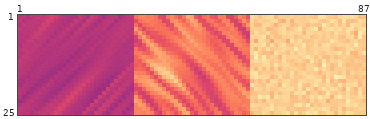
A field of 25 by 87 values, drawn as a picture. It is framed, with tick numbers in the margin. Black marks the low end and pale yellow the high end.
It is made of 1 by 3 panels. Panel 1,1: middling, slanting up to the right, faint in contrast. Panel 1,2: high, slanting down to the right. Panel 1,3: very high, fine-grained, faint in contrast.
